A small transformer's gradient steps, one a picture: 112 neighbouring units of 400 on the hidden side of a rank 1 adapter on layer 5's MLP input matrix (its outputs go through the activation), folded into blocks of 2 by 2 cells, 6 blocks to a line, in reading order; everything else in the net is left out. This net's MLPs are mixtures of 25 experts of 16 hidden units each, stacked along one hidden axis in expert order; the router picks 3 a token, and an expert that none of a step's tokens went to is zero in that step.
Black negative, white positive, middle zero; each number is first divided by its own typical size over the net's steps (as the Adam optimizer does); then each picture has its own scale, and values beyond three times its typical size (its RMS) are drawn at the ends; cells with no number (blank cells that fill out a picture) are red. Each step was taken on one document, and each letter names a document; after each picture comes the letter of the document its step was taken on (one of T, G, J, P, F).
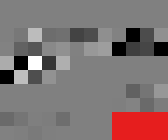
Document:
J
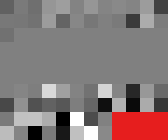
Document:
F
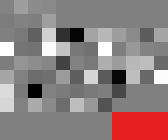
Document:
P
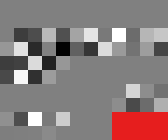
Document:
J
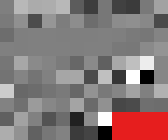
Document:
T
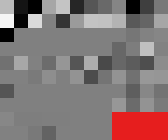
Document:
T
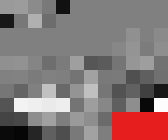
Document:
T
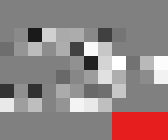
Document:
P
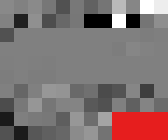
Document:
F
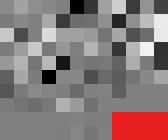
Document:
P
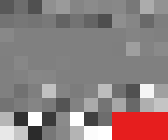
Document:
F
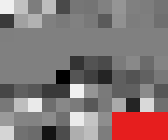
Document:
T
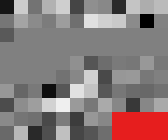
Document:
T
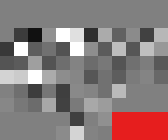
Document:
P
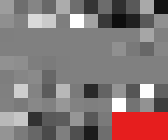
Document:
F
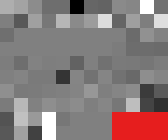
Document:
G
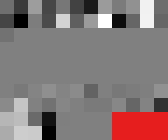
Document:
G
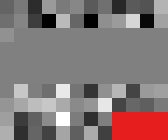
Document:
F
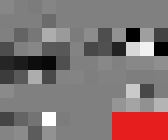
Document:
J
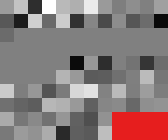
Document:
T
